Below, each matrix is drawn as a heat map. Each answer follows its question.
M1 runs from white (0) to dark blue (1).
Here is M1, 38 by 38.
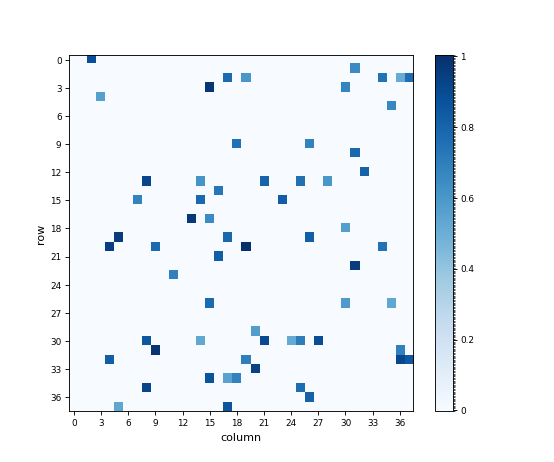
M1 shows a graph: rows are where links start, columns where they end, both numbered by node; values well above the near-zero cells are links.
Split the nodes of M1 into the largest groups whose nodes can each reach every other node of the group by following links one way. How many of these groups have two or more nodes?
0
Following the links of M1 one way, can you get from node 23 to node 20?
no
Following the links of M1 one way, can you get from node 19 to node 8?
yes
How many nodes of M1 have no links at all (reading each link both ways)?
1
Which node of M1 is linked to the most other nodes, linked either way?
node 30
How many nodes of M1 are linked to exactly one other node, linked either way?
12
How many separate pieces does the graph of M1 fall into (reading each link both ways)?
2
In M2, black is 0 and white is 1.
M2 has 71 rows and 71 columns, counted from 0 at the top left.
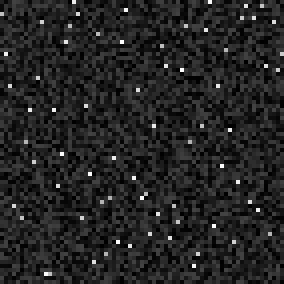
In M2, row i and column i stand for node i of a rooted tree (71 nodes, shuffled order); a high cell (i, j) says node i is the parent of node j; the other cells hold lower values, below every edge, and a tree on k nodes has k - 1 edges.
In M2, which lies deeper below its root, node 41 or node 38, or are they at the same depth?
node 41
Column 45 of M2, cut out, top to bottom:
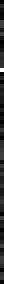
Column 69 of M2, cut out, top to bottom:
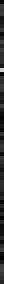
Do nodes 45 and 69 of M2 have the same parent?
yes
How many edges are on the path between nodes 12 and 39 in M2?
3
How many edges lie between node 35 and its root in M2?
3
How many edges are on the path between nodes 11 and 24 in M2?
3
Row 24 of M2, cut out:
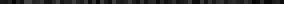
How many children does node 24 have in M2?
0
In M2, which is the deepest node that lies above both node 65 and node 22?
27
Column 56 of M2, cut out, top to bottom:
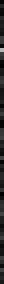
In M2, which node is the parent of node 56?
12
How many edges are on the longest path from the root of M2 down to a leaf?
11
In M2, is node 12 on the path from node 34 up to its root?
no
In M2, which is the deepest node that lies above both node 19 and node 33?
63
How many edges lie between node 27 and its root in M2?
3
